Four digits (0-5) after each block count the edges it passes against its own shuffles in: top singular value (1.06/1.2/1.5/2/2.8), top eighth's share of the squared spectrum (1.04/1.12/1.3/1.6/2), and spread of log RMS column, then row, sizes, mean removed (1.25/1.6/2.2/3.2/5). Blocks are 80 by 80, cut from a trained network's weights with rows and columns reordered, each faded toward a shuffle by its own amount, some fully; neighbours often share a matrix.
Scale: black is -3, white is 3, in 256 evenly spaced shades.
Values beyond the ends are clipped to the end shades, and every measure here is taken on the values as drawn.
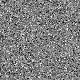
0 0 0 0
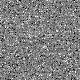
1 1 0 0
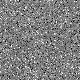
0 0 0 0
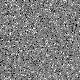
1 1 0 0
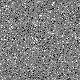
0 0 0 0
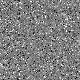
0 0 0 0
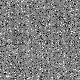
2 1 0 0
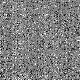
2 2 0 2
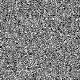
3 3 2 0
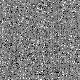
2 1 0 1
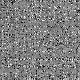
3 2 0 2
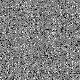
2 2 0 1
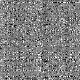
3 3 0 3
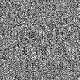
3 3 1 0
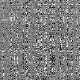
3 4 4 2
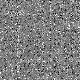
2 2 2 0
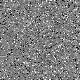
1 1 0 0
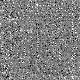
1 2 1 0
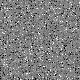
1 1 0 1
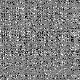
3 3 1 3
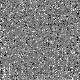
1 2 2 0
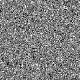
3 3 1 1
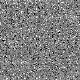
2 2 2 0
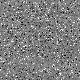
1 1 0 0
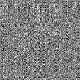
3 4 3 2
